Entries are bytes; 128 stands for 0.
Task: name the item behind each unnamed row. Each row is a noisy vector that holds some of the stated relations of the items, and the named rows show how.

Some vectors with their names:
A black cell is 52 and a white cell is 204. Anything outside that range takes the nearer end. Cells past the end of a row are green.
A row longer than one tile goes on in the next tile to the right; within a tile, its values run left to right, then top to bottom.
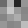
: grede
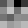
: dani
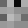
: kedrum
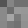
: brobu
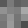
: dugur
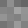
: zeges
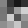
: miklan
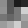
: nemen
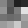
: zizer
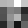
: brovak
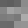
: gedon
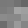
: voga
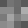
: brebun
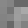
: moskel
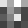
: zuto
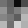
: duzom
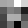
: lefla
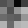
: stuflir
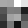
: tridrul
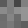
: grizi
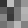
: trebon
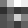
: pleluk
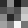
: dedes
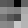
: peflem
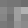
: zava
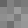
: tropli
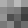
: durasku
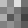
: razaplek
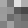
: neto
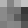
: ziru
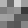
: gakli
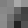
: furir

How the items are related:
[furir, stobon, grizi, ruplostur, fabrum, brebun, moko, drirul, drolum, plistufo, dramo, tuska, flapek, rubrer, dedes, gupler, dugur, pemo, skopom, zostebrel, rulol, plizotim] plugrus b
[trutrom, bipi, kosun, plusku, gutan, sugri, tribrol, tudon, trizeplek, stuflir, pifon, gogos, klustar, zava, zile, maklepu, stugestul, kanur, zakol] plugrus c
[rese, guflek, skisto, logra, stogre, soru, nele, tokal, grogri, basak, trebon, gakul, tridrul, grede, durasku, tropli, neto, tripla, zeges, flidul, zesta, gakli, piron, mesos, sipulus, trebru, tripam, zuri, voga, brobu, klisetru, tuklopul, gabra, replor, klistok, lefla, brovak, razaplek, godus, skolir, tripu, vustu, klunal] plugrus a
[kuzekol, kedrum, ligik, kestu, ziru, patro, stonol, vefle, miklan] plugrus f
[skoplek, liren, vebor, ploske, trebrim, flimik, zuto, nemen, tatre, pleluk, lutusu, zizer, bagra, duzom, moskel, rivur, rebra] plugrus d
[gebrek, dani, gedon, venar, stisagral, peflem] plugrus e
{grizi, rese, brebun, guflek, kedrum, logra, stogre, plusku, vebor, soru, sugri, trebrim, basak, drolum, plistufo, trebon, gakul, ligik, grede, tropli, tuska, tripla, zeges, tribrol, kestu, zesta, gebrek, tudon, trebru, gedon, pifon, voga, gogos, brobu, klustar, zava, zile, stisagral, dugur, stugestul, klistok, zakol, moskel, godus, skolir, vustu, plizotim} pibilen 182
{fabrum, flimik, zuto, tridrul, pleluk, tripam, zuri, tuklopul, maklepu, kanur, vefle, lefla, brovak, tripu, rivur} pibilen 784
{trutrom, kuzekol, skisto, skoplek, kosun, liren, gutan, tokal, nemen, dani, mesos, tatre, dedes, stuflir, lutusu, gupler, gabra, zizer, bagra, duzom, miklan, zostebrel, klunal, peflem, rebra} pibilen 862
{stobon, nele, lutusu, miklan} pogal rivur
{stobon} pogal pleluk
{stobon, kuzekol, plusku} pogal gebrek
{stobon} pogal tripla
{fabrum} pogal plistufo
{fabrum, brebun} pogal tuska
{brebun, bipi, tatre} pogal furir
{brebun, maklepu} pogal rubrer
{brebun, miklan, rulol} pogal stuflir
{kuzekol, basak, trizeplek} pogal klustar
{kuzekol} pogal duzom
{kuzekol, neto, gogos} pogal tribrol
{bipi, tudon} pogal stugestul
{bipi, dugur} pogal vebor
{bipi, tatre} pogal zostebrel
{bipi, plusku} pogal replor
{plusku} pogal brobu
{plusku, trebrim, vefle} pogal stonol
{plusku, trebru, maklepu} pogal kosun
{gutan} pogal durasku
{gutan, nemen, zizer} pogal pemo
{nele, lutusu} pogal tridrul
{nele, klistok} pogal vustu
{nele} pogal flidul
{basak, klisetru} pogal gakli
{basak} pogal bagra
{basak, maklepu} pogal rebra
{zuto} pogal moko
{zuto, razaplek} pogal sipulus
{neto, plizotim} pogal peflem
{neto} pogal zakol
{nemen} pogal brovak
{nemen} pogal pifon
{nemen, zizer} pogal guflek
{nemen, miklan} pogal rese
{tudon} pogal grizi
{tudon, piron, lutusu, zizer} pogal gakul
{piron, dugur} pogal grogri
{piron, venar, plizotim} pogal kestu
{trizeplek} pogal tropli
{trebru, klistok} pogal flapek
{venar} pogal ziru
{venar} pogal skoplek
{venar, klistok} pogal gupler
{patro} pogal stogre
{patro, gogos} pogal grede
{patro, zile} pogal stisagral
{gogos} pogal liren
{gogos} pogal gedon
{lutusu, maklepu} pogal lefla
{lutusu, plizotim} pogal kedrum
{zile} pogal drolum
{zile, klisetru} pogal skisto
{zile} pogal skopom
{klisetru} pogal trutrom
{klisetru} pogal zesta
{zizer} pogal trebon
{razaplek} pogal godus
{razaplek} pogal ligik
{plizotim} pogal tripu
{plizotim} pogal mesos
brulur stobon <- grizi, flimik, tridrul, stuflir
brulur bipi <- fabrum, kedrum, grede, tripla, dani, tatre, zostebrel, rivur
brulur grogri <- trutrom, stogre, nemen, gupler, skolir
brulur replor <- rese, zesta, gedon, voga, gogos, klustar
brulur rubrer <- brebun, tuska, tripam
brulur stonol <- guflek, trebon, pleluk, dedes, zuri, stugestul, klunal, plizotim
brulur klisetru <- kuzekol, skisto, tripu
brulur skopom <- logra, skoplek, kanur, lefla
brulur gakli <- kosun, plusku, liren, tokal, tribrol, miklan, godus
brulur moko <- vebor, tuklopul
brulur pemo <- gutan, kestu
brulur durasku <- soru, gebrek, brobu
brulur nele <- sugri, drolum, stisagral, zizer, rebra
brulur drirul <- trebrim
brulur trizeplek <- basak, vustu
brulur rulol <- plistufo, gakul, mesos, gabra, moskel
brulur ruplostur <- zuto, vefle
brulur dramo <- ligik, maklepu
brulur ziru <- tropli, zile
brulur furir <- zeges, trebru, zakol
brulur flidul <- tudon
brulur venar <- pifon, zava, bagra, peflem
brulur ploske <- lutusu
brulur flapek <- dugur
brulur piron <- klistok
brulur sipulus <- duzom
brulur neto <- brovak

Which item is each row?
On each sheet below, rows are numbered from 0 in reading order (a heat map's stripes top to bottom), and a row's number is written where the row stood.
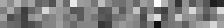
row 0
moko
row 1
godus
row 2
trizeplek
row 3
rulol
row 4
tudon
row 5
maklepu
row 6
plusku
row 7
gutan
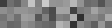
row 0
gebrek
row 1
ploske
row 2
bipi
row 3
drolum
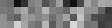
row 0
gabra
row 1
ligik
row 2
liren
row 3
pemo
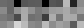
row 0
mesos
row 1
gupler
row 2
tripla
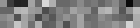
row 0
tokal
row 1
venar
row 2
klustar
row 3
pifon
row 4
skoplek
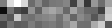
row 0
zuri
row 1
vebor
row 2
kestu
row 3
plizotim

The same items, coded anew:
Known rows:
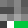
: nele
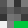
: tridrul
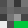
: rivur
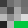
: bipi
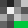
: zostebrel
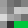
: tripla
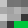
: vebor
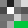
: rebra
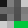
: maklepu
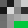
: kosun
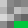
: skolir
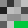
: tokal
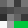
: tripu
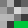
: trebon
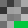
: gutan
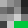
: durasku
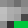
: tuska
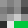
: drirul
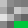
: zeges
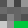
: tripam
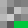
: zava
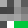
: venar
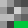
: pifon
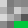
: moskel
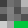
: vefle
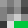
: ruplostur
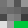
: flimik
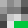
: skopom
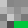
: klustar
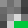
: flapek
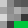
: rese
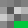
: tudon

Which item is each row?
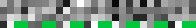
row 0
gakli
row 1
brebun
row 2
kuzekol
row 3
patro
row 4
pleluk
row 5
zuri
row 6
razaplek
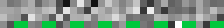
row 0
brobu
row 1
trebrim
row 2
tatre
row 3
dani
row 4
basak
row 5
stuflir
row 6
stobon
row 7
grizi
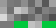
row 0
dugur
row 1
zuto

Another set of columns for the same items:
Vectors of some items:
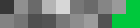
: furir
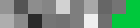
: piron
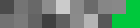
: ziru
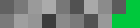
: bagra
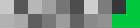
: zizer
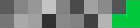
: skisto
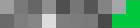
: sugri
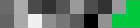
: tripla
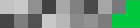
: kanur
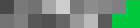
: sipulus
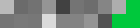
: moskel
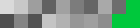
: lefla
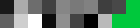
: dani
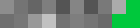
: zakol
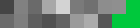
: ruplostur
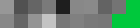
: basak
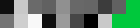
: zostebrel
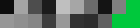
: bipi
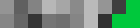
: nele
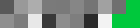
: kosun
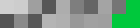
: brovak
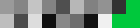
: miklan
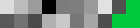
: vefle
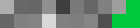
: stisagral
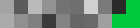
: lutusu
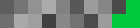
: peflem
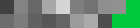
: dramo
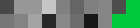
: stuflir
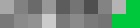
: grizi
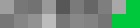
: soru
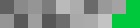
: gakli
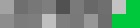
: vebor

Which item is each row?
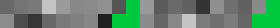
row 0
rulol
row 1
zile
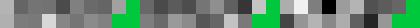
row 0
dugur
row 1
gogos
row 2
rivur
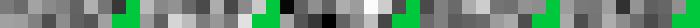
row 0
gutan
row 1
godus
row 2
stonol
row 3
skopom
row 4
brebun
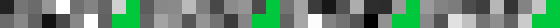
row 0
replor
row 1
trutrom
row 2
kedrum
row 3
tribrol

